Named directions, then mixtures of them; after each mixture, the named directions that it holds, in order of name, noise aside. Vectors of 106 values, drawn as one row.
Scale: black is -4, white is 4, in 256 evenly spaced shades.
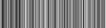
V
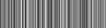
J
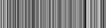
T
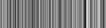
T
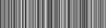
J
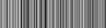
J, V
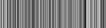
T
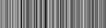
J, V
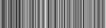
J, V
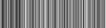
V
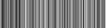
V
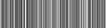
J, V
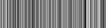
T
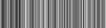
V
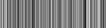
T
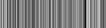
T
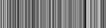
T
